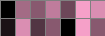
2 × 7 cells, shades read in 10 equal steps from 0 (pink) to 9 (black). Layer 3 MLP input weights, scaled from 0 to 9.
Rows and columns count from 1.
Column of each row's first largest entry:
1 5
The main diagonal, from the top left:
9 1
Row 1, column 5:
5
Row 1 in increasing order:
0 1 2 3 4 5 9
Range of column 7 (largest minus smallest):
3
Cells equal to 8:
1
